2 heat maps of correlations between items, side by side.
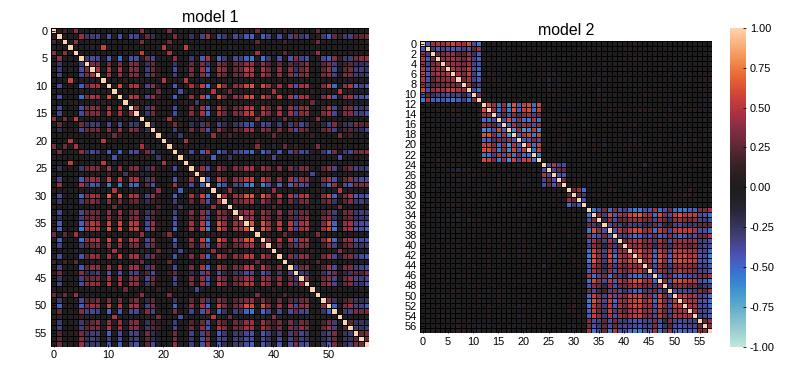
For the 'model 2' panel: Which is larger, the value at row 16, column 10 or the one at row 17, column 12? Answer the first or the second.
the first
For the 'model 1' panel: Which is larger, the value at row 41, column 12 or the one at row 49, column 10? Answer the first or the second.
the first
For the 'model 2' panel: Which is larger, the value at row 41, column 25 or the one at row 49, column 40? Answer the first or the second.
the first
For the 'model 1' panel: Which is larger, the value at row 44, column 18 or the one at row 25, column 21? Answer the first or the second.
the second
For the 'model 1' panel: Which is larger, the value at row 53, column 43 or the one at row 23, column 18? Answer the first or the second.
the first
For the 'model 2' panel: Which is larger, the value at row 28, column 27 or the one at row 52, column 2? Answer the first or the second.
the first
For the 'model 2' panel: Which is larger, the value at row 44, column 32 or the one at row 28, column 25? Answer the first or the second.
the second
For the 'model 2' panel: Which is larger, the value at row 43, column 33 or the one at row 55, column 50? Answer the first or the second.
the second
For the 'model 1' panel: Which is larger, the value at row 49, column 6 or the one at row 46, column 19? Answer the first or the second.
the first
